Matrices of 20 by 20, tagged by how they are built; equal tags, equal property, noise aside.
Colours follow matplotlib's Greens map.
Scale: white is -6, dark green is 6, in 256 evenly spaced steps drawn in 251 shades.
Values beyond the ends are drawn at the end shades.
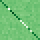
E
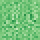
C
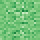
C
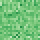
C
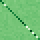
E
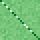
E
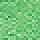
C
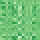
C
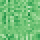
C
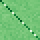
E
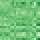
C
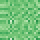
C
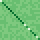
E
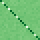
E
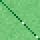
E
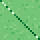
E
